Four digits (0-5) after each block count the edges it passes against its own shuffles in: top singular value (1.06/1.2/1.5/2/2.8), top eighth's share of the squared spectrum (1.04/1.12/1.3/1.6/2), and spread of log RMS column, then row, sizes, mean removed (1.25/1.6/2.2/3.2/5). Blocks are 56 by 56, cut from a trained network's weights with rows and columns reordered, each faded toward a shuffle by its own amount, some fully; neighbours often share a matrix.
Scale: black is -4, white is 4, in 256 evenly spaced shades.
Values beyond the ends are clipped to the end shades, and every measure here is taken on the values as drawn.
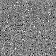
2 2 0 1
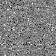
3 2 0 1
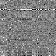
4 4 0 2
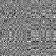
4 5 1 3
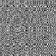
4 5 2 3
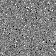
0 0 0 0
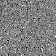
2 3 1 1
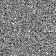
2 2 0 0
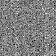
3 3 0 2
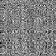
4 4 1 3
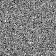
0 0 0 0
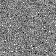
2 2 0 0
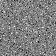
0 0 0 0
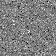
1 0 0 0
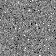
0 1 0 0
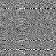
4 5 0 3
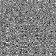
3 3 0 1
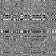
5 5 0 3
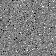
0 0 0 0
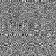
4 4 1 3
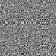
4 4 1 2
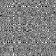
4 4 1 2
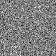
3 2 0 1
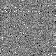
3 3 1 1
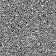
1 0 0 0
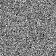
0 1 0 0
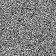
0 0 0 0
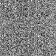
3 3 0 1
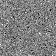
0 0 0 0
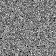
1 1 0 0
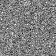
2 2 0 0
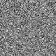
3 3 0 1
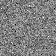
0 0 0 0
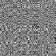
4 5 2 2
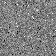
0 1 0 0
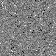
1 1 0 0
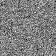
0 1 0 0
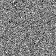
1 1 0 0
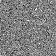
2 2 0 0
